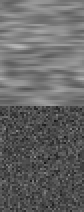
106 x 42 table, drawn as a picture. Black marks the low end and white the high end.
It is made of 2 by 1 panels. Panel 1,1: middling, streaked across. Panel 2,1: low, fine-grained.
